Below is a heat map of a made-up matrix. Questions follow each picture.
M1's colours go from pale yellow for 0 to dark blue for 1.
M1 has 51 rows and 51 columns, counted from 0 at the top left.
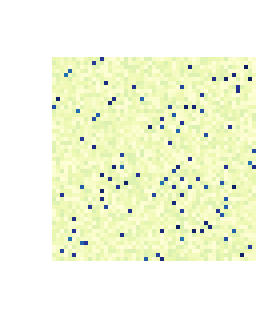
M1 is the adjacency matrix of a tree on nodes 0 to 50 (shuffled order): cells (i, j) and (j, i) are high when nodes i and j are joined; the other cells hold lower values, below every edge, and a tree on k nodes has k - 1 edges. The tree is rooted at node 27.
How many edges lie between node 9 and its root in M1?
3
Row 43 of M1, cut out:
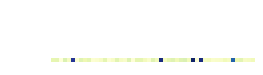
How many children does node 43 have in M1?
4
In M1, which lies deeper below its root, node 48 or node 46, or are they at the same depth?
node 48
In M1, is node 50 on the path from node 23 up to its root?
yes
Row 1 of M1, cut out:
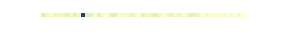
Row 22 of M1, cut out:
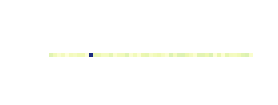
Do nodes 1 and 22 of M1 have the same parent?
yes
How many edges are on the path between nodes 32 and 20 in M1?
2
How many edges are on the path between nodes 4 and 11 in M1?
5
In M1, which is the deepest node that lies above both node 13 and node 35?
43
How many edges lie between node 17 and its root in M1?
1
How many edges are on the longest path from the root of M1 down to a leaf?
6
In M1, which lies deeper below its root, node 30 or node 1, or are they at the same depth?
node 30
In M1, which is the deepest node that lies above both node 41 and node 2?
32
